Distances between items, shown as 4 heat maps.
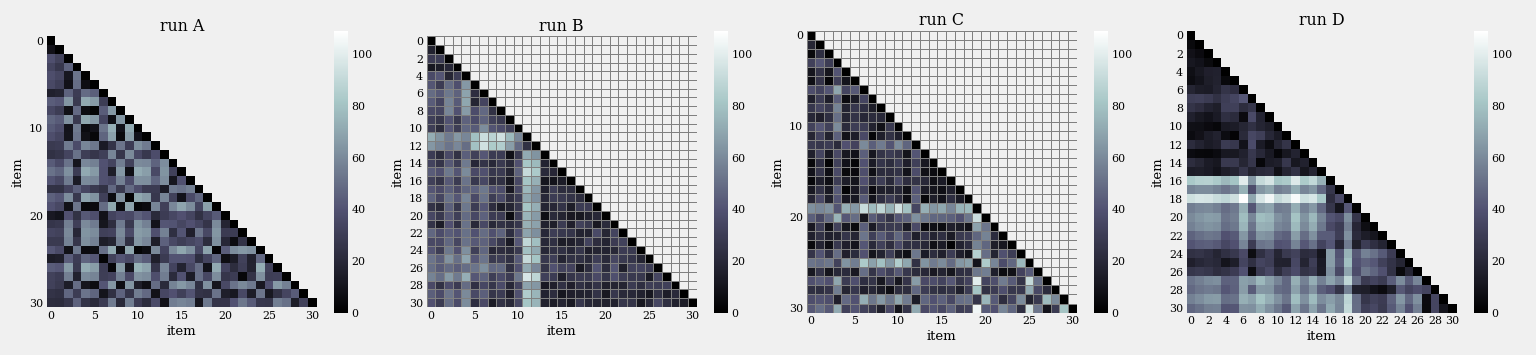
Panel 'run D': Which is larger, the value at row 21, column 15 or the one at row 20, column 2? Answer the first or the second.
the second
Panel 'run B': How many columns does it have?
31
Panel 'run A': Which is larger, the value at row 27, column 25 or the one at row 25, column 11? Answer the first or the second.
the second
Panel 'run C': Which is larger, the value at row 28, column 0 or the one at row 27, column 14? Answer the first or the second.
the second
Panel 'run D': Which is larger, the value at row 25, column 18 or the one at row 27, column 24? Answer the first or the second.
the first
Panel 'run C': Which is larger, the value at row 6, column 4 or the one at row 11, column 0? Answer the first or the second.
the first
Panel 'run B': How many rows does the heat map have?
31
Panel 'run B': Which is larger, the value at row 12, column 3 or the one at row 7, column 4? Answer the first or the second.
the second
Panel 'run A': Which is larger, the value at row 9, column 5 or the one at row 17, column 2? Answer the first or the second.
the first
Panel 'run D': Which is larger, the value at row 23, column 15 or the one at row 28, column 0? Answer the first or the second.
the second
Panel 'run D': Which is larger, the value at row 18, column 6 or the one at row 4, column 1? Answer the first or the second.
the first
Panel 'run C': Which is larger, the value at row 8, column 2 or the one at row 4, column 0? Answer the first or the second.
the first
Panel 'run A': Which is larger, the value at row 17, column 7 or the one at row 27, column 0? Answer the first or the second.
the first
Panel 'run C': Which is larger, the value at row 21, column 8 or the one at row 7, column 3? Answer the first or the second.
the second
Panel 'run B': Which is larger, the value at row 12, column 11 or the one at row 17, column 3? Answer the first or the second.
the second
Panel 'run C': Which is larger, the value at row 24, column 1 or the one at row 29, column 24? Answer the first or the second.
the second
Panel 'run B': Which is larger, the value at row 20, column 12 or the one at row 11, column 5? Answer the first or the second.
the second
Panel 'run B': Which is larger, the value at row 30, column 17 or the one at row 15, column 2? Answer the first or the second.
the second
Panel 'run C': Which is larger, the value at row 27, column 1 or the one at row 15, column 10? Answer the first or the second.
the first
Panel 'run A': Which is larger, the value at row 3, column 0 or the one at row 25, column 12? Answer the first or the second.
the first
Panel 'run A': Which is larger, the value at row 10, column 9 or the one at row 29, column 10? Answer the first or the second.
the first
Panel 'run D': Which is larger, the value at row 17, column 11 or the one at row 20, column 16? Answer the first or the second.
the first
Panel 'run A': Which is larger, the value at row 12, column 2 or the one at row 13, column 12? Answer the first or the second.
the first
